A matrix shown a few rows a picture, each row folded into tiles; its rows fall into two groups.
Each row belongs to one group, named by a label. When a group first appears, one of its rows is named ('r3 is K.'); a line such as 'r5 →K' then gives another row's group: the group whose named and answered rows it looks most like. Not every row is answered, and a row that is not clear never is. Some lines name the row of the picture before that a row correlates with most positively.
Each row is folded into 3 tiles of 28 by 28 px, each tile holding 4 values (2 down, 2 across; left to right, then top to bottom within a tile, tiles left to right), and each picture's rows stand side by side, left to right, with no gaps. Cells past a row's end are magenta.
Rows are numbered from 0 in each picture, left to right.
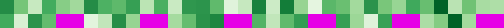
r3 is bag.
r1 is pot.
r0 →pot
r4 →bag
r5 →pot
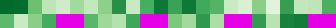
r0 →pot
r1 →bag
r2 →pot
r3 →bag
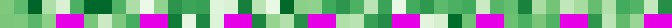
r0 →bag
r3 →bag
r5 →pot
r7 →bag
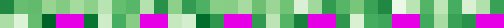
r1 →bag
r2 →pot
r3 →bag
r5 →bag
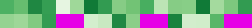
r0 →pot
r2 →bag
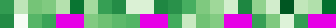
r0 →bag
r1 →bag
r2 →bag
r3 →bag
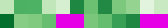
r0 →bag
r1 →pot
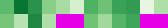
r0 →pot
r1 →pot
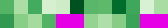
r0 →bag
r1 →pot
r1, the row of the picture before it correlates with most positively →1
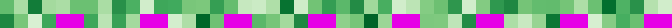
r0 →bag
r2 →pot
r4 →pot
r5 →bag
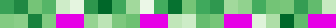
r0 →pot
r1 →pot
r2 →pot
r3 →pot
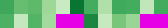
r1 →bag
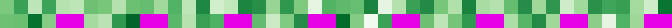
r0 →pot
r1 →pot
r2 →bag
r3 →bag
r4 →bag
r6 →pot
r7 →bag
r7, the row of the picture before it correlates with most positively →0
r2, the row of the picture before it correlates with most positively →0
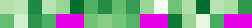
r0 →bag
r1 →pot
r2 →bag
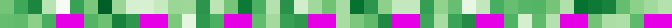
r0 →bag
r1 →pot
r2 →bag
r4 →pot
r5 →bag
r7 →pot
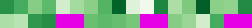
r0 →pot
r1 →bag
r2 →bag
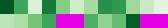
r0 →pot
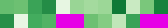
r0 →pot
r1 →bag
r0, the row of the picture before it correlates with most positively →1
